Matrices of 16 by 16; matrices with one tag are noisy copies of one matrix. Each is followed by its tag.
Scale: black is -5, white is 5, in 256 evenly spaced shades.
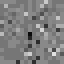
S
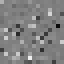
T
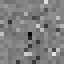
S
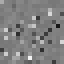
T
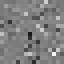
S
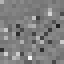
T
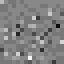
T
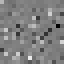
T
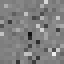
S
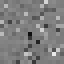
S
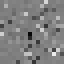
S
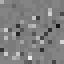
T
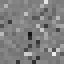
S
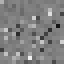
T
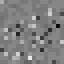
T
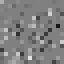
T
